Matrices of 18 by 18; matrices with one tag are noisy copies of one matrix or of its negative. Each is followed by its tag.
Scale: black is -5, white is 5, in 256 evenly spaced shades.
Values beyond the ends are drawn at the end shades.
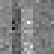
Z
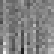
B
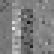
Z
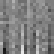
B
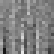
B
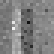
Z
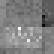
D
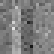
Z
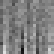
B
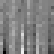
B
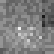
D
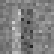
Z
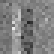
Z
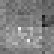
D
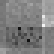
D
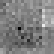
D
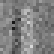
Z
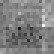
D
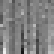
B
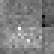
D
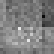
D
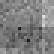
D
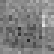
D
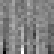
B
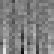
B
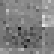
D
